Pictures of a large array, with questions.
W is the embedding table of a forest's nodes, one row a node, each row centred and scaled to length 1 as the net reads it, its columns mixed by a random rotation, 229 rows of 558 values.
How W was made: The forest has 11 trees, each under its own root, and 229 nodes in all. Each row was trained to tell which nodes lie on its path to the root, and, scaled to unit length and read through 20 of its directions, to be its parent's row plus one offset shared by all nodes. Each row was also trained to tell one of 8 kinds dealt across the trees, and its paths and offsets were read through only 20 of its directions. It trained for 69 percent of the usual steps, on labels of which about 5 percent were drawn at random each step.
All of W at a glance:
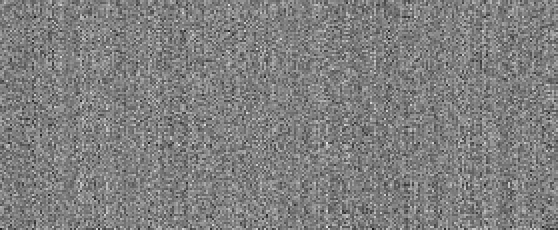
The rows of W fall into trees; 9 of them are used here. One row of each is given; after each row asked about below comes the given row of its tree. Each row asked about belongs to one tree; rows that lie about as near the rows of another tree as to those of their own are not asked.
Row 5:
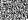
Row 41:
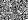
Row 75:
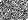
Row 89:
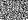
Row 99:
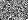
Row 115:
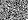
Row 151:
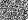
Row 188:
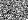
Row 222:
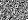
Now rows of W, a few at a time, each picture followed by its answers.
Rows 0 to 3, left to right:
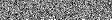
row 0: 89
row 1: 151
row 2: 115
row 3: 115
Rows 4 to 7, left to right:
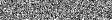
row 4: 5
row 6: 188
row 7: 99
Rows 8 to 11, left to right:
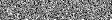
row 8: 89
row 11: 222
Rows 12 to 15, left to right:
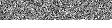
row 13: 188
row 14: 75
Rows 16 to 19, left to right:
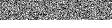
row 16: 89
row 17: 222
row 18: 75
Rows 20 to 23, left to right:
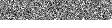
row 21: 75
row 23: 188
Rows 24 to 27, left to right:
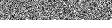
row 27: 75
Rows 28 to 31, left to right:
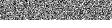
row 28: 188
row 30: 151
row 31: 151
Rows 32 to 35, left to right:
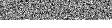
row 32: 75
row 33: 5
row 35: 75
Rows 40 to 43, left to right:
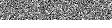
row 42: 89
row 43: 151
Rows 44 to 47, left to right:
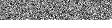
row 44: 75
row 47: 89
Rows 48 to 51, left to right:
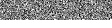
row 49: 5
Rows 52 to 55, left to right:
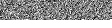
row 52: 75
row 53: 222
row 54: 151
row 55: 222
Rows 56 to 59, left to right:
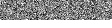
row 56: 5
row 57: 222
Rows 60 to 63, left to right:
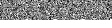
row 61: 41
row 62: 5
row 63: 89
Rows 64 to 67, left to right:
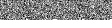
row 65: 75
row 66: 89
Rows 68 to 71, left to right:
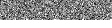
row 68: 115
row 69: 188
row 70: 188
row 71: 75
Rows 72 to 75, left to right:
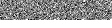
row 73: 75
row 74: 41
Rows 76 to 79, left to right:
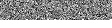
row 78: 89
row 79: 151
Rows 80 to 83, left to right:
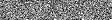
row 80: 222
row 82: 115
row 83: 151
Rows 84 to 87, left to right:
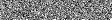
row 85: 75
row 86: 99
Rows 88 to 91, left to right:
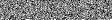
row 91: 75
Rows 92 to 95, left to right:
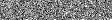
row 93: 151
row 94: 75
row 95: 41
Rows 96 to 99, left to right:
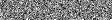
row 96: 188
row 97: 5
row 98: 75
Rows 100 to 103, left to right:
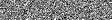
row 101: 188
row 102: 75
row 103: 222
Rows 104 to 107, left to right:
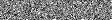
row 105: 75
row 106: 89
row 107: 89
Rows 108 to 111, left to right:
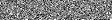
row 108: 89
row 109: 151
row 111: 115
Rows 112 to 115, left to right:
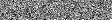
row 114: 99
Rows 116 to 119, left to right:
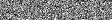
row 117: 188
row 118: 222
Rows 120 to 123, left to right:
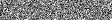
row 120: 75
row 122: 5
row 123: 151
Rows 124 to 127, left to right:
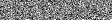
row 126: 151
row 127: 115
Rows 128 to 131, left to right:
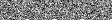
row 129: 5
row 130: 5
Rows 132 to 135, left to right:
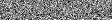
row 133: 151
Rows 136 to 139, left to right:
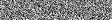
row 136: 151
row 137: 5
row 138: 151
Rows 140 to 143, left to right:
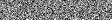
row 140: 222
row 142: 99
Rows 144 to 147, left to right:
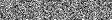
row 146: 188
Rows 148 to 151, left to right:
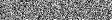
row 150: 151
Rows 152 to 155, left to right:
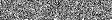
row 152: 75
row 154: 188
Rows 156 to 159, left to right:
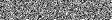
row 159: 41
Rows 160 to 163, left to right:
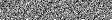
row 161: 151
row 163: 89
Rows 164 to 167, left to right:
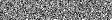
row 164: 75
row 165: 151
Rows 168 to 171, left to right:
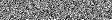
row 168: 89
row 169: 151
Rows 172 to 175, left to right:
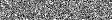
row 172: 41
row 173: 89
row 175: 222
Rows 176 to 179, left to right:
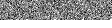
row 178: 41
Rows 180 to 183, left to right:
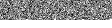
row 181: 188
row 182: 89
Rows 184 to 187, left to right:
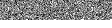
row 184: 89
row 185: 151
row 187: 89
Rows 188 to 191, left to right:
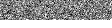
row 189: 89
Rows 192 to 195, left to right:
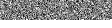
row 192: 151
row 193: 5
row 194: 41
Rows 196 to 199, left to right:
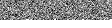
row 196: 89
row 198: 75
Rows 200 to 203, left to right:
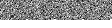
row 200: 89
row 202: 222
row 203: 222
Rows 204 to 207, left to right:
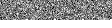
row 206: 5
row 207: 99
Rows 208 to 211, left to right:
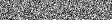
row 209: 75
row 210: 151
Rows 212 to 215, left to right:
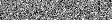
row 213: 151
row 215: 188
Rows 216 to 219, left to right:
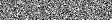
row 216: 188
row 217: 41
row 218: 115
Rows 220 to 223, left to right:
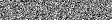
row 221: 89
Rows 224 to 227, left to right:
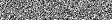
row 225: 89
